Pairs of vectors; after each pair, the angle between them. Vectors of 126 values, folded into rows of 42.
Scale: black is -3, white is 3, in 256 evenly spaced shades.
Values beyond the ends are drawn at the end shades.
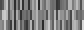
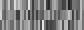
partly opposed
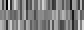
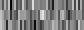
partly aligned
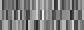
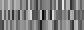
partly opposed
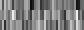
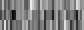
nearly opposite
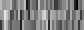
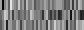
orthogonal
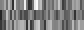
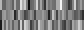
partly aligned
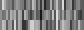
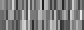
partly opposed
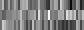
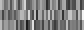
partly aligned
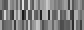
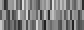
partly aligned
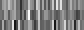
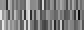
partly aligned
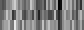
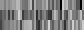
partly aligned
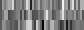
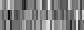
orthogonal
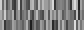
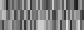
orthogonal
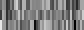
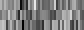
orthogonal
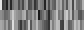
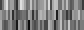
partly opposed
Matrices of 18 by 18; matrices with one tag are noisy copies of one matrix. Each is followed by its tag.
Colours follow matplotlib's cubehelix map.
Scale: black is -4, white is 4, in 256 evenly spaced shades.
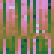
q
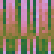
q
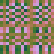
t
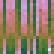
q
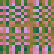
t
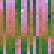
q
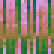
q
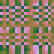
t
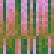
q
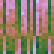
q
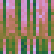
q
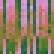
q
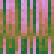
q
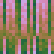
q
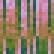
q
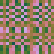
t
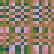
t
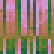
q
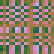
t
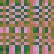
t
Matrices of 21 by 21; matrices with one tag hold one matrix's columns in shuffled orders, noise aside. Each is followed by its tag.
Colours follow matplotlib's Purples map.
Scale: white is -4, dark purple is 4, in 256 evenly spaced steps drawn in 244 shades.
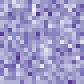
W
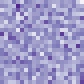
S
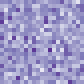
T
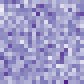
W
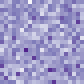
T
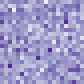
T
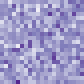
W
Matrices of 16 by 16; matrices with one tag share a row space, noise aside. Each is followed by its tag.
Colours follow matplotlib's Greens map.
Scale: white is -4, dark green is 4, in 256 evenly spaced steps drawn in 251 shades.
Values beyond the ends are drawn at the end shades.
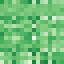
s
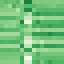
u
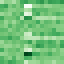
u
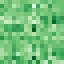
s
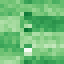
u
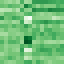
u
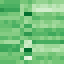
u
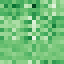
s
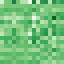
s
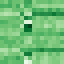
u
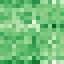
s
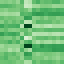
u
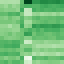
u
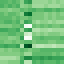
u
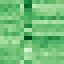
u
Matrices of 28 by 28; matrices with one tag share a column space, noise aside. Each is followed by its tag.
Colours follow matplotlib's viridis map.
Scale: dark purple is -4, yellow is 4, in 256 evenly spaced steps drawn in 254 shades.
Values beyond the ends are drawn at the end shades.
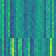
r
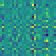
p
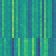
r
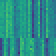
r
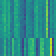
r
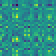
p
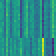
r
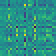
p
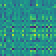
p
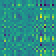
p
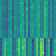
r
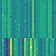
r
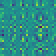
p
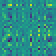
p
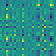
p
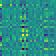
p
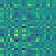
p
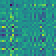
p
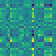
p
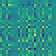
p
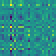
p
